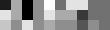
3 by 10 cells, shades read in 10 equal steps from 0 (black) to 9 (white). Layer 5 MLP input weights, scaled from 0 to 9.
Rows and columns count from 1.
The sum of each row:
49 49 53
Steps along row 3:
down up down up down same down up down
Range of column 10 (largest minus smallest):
0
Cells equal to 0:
2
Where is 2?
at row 2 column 8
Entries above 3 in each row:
8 8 9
